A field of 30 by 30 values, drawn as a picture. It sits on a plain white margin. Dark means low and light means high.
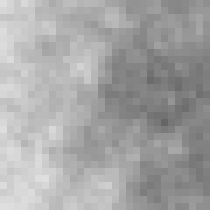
Stripes: none. Ninth with the lowest average: middle right. Slope: up to the left. Grain: blotchy.
